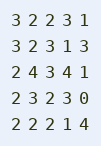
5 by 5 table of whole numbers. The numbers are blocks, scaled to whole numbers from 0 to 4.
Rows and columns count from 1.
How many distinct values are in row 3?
4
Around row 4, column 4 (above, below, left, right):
4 1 2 0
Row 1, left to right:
3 2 2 3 1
